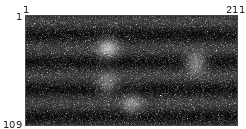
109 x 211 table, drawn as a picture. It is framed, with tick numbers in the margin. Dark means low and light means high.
Slope: none. Average level on the scale: 20%. Histogram: skewed, a long tail of high values. Bumps: four. Stripes: horizontal, repeating 4 times.
